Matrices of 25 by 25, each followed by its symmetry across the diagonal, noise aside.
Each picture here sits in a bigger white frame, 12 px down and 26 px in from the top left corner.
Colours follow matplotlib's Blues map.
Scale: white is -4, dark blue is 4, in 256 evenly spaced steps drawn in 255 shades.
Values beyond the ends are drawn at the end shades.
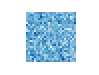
neither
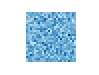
neither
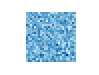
antisymmetric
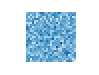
symmetric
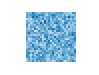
antisymmetric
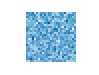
neither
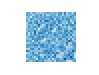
symmetric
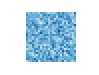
antisymmetric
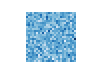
neither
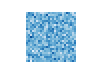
neither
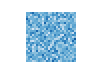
symmetric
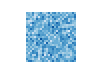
symmetric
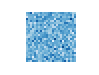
antisymmetric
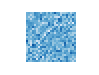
symmetric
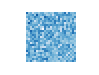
symmetric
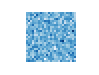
antisymmetric
